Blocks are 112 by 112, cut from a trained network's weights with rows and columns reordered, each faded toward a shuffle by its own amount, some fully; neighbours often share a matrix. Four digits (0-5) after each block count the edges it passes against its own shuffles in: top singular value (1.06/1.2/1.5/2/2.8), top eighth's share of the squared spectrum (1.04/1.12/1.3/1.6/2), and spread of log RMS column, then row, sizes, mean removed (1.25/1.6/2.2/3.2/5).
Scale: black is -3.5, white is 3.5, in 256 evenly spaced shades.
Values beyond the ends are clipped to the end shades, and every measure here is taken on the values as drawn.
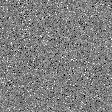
0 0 0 0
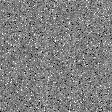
0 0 0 0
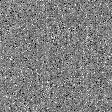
1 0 0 0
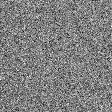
0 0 0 0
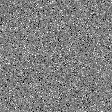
1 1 0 0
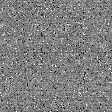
2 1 1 0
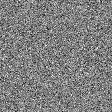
0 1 0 0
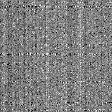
4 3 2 3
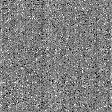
3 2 0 2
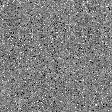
1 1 0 0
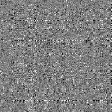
4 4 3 3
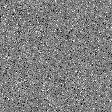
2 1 0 0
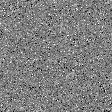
0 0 0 0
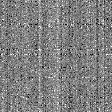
4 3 2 3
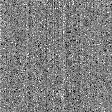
3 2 0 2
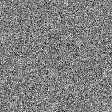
2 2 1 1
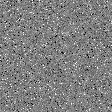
0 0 0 0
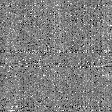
3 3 0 3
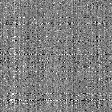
4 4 1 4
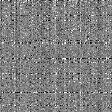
4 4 1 4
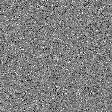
2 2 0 1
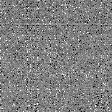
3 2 2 0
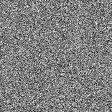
2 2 0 0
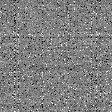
2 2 2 0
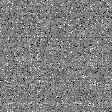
2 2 1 0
